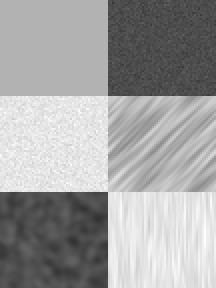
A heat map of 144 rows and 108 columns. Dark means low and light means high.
It is made of 3 by 2 panels. Panel 1,1: high, flat. Panel 1,2: low, fine-grained, faint in contrast. Panel 2,1: very high, fine-grained, faint in contrast. Panel 2,2: high, slanting up to the right. Panel 3,1: low, blotchy, faint in contrast. Panel 3,2: very high, streaked downward, faint in contrast.
